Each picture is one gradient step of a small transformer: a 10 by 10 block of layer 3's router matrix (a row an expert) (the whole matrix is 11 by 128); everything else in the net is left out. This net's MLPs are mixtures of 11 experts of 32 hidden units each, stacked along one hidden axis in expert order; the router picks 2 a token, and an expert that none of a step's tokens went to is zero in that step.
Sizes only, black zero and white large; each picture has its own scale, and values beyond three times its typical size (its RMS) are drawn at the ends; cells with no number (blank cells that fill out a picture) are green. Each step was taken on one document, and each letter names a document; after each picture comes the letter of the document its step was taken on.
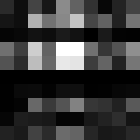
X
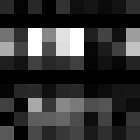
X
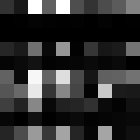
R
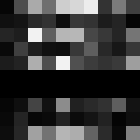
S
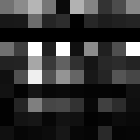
R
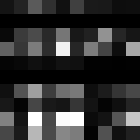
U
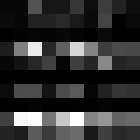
X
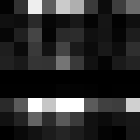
S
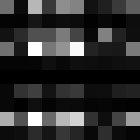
U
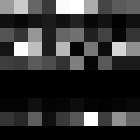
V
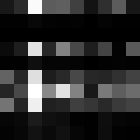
R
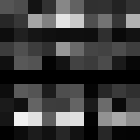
X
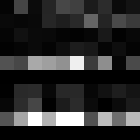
X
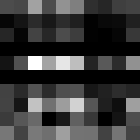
S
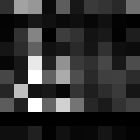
R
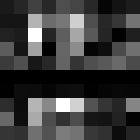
V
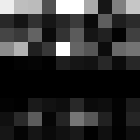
V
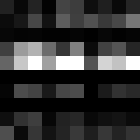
X
